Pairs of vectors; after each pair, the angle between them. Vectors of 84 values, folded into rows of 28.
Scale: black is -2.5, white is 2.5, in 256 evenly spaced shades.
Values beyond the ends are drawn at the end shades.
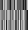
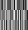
nearly parallel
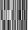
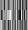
nearly parallel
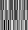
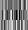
partly aligned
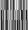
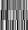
partly aligned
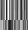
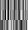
nearly opposite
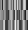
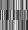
partly aligned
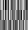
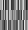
nearly parallel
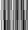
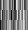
partly opposed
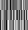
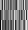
partly aligned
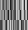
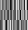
nearly parallel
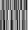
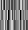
partly opposed
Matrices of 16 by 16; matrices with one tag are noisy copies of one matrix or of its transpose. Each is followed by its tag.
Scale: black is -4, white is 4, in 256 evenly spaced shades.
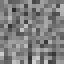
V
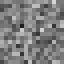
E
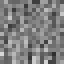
V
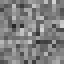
E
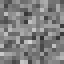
E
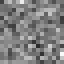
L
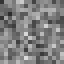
L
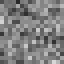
L
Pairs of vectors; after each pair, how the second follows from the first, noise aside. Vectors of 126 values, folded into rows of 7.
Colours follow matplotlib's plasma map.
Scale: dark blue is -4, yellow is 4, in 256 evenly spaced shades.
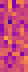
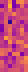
copied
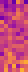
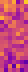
negated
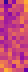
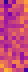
copied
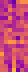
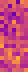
shuffled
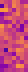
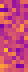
negated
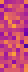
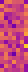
negated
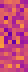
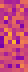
negated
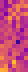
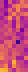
copied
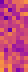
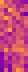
negated
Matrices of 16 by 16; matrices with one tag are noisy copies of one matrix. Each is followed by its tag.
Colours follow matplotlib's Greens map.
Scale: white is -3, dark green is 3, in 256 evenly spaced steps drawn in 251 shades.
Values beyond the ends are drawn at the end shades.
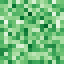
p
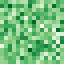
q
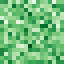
p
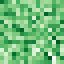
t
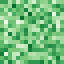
p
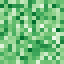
q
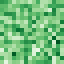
t
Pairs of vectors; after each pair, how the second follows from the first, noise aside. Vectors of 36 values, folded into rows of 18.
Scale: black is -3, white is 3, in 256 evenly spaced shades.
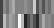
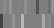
partly zeroed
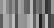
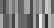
negated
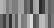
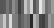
negated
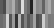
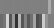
partly zeroed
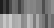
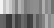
negated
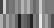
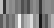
negated
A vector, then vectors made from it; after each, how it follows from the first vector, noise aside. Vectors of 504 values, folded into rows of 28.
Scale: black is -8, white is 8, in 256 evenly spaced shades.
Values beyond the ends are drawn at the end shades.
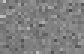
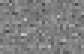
wrapped around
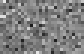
scaled up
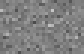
wrapped around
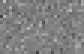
sign-scrambled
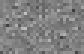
wrapped around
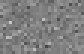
wrapped around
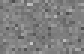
wrapped around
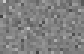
sign-scrambled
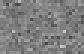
wrapped around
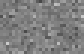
wrapped around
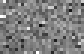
scaled up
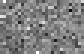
scaled up
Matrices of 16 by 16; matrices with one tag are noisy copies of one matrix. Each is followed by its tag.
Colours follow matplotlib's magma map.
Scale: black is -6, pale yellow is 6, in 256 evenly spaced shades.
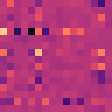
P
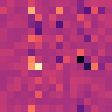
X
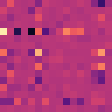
P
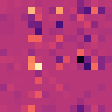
X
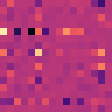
P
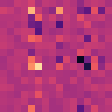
X
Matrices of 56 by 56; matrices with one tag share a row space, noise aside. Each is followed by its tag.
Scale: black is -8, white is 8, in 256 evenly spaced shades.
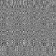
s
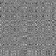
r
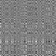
r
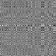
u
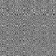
s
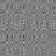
s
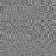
u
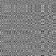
u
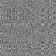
u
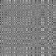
u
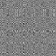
s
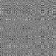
u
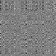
r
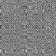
r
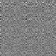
r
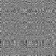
r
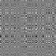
r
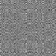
r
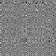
r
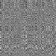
r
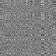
u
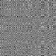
u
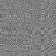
u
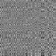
u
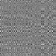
u
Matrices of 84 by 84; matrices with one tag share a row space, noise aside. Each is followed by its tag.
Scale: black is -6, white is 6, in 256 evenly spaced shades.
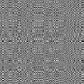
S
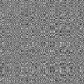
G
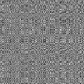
G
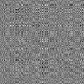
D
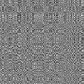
S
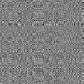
S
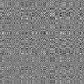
G
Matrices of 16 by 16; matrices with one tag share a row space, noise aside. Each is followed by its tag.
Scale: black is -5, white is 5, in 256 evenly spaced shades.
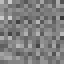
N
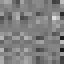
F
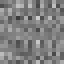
N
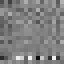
N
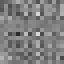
N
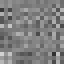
N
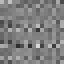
N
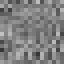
N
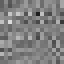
N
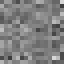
F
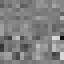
F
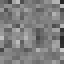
F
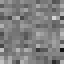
F
